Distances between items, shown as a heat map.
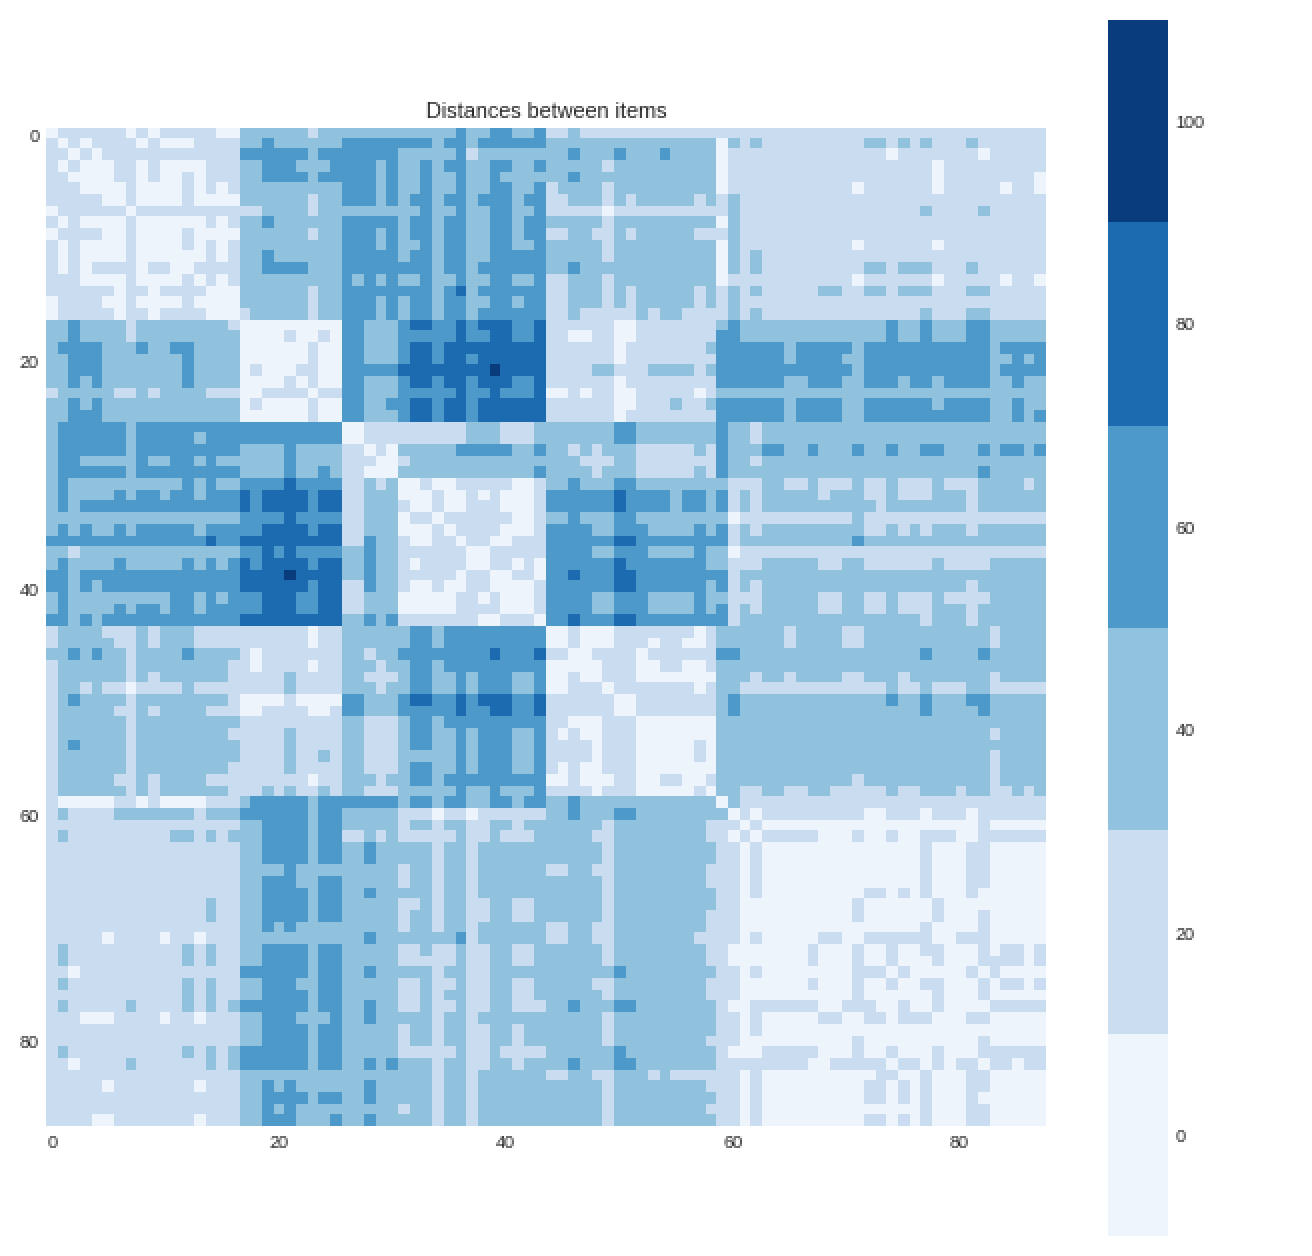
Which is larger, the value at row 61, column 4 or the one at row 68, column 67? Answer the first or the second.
the first
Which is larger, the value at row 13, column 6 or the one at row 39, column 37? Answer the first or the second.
the second
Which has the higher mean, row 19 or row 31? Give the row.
19
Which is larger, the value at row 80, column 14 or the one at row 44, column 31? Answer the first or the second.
the second
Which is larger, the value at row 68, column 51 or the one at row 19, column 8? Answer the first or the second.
the second
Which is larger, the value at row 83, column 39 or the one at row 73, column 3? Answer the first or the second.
the first
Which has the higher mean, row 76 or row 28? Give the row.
28
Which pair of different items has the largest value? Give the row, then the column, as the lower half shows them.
39, 21
